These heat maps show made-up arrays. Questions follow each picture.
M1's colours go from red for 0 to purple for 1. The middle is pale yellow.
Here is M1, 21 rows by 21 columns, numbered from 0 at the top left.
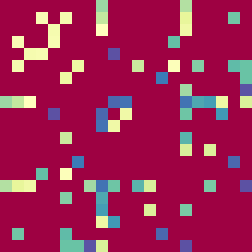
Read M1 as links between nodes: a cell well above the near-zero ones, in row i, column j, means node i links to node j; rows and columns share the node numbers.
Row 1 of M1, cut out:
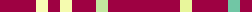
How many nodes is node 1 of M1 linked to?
5
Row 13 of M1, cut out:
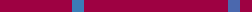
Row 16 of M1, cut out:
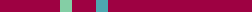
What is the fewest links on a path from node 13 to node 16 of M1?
3
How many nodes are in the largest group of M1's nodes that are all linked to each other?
3
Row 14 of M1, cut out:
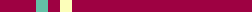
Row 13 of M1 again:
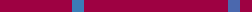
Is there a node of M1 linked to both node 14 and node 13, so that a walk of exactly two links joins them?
no
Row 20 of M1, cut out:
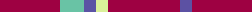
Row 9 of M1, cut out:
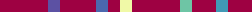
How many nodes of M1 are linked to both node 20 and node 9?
2
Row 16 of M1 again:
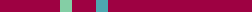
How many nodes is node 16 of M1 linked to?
2
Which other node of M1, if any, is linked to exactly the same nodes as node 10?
node 18
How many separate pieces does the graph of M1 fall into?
1
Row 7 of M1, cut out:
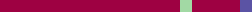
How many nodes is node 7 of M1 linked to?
2
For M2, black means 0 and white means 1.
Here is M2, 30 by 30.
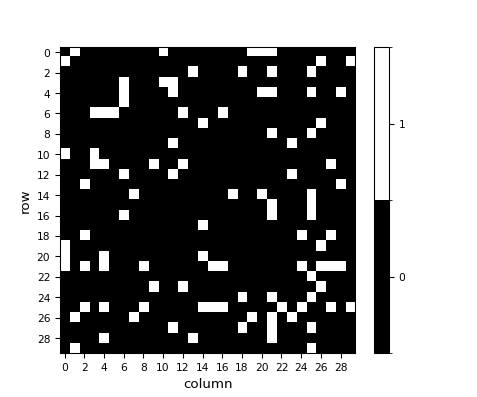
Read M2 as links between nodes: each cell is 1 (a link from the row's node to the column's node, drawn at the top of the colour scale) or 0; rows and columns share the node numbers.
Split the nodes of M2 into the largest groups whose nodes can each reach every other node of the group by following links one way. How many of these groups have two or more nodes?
1
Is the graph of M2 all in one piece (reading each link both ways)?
yes
